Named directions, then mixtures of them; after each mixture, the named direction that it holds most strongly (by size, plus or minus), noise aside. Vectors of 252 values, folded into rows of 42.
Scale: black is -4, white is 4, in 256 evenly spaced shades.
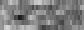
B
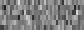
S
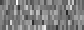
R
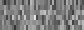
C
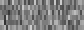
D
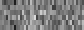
C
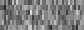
D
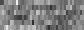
B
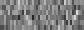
S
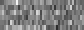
R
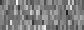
R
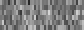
C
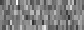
R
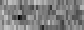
B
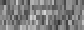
C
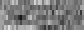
B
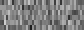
D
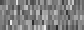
R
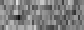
B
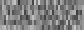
S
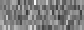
D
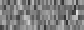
S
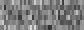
D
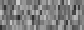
S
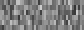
S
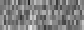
D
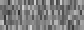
D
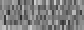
D
